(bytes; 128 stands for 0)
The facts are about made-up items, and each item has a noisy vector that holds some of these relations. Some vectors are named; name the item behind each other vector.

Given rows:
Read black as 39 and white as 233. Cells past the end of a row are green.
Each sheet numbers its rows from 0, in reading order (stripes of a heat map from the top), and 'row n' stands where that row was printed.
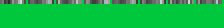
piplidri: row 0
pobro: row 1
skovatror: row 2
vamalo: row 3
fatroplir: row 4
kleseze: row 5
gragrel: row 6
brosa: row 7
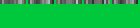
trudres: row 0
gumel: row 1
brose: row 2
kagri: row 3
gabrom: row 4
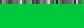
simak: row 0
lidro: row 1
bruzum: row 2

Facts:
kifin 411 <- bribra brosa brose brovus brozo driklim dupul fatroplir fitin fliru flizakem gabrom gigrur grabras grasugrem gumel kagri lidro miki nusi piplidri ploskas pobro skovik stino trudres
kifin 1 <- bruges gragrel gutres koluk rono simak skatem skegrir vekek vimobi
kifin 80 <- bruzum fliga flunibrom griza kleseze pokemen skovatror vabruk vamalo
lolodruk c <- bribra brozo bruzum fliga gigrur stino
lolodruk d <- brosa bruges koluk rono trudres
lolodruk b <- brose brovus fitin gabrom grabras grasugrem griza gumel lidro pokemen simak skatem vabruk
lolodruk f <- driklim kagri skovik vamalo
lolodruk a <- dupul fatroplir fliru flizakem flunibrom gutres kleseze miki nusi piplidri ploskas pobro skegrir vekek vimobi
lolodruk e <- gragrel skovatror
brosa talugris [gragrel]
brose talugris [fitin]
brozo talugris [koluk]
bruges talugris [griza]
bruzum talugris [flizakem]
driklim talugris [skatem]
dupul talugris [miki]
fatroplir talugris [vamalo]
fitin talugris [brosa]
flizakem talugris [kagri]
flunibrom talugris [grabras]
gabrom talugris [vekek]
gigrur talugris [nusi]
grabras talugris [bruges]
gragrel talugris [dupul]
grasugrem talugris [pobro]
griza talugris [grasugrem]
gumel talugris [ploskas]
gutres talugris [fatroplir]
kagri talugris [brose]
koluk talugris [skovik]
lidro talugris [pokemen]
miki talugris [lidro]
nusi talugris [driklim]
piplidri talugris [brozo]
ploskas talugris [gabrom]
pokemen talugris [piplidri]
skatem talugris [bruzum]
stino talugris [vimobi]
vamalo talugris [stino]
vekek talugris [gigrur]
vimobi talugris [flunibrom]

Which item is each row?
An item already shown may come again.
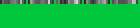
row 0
flizakem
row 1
skatem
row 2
piplidri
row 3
ploskas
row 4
flunibrom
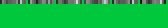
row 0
bruzum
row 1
driklim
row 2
skegrir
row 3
bruges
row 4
bruzum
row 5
vekek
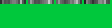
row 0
flizakem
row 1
vabruk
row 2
brovus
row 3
gigrur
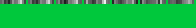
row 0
piplidri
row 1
piplidri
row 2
brozo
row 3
koluk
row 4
nusi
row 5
bruzum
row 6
stino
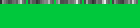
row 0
rono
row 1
bribra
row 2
pokemen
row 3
koluk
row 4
fliga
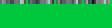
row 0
griza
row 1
fliru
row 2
brosa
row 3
skovik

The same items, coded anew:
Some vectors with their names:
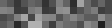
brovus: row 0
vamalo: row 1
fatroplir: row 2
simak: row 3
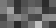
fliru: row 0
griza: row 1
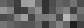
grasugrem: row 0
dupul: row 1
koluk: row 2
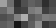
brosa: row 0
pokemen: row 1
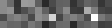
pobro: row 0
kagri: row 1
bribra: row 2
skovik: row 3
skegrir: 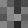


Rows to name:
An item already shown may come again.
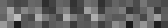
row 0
vekek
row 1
brozo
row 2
brozo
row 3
piplidri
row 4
simak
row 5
rono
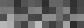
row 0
vamalo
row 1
griza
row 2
vabruk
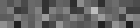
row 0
simak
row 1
kleseze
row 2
stino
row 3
nusi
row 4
skatem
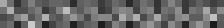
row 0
flizakem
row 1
bruges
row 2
nusi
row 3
trudres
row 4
driklim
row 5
flunibrom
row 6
skegrir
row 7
vekek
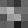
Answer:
ploskas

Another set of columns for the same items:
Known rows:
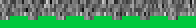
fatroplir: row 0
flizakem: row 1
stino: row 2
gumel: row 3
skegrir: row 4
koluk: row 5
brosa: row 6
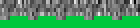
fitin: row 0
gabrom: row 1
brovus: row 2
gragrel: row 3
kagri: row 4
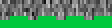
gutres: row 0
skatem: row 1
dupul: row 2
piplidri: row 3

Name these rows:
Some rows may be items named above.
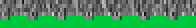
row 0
fliru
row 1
koluk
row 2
piplidri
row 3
skovik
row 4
brozo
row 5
fliga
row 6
rono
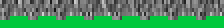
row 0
simak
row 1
ploskas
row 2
simak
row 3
skovik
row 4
brozo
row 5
bribra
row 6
simak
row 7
rono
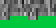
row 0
trudres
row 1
piplidri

